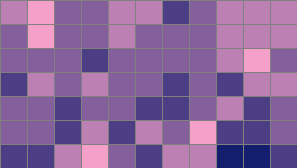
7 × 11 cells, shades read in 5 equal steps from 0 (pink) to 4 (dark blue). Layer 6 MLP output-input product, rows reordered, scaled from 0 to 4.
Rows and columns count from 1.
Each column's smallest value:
1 0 1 0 1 1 1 0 1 0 1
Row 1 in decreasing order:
3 2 2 2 1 1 1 1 1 1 0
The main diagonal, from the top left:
1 0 2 1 2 1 1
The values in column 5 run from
1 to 3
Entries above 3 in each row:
0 0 0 0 0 0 2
